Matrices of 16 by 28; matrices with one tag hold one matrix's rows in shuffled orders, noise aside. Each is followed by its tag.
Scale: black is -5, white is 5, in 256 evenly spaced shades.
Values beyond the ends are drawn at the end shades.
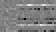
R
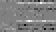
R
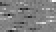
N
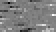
N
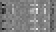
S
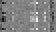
S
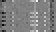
S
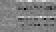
R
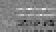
R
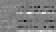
R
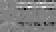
R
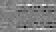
R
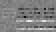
R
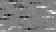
N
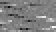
N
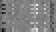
S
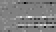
R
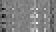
S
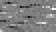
N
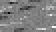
N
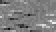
N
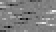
N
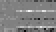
R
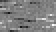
N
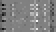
S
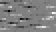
N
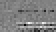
R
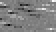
N
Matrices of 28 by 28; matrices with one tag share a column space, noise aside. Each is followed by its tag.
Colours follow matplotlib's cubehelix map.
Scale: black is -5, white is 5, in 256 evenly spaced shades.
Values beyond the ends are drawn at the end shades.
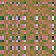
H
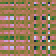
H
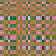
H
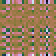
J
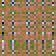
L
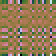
J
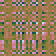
L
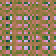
H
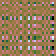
H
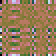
J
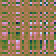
L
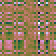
L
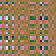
H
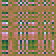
L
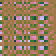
H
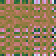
J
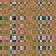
H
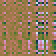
L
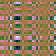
H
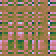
L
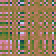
L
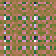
H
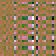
H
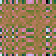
J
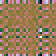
J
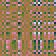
L
